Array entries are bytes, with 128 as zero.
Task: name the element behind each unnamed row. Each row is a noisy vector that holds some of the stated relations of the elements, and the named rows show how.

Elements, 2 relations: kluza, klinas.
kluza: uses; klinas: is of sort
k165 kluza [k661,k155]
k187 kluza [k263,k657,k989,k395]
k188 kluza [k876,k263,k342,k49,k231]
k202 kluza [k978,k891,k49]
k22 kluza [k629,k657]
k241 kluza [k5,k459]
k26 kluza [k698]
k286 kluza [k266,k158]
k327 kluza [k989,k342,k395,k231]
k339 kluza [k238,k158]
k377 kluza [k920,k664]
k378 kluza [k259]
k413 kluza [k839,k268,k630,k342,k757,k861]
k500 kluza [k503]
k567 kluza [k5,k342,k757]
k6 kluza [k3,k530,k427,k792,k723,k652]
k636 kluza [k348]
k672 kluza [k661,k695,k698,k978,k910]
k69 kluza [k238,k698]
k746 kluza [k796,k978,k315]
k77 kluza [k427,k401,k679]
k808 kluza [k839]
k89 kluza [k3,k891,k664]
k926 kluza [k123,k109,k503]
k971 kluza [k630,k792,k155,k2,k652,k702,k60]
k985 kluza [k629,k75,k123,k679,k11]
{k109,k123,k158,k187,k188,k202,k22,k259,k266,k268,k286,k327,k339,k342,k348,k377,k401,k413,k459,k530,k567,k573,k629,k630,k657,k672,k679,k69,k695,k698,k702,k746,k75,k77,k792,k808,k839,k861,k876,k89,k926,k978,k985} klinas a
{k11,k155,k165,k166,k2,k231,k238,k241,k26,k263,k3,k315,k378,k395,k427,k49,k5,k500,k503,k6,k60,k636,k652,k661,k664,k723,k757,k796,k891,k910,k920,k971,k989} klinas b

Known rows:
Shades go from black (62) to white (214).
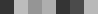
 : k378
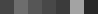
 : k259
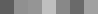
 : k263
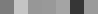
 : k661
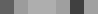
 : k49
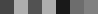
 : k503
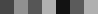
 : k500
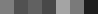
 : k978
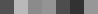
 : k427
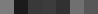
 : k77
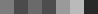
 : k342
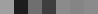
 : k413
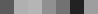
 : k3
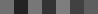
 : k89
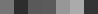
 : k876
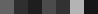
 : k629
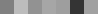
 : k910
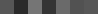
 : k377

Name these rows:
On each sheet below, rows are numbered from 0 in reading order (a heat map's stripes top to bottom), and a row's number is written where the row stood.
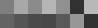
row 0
k26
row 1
k573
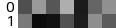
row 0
k11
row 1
k985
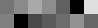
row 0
k6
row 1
k187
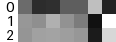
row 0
k657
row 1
k971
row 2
k165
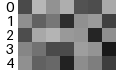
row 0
k166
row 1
k630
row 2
k891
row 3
k698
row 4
k702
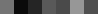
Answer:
k22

